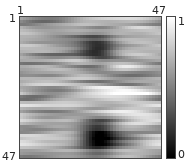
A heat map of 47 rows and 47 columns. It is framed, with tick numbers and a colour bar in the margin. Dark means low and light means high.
Ninth with the lowest average: bottom middle. Slope: none. Dips: two.
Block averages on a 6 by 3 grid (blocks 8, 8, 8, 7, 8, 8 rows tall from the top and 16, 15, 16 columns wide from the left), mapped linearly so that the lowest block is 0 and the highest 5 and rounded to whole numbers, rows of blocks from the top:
334 | 313 | 433 | 345 | 314 | 403
